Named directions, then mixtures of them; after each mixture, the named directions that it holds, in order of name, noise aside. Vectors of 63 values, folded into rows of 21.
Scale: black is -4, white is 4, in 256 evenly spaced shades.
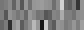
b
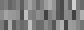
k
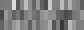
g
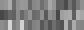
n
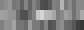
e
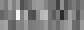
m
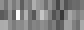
m, n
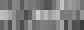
e, n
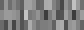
k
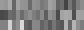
n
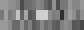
b, e, m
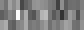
m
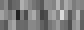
m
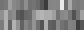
b, e, g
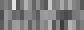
g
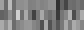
k, m, n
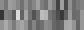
g, m, n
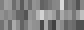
b, e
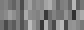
b, k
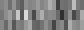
g, k, m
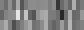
k, m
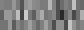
g, k, m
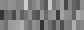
b, g, n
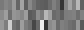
b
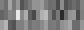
m
